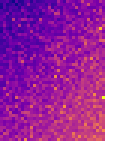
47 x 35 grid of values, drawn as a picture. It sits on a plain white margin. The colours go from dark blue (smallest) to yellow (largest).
Ninth with the highest average: bottom right. Grain: fine. Average level on the scale: 30%. Mirror symmetry: none. Slope: up to the bottom right. Ninth with the lowest average: top left.
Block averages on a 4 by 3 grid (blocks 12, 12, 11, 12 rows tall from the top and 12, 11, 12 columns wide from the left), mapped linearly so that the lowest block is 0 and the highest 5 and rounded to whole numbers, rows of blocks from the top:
0 1 2 | 1 2 3 | 2 3 4 | 3 4 5
